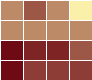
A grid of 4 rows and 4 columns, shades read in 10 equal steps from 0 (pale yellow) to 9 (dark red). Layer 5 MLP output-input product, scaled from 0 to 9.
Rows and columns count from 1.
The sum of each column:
26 25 23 17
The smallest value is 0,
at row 1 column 4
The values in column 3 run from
4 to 8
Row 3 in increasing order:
6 8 8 9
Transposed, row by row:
4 4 9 9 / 6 4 8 7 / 4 4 8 7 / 0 4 6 7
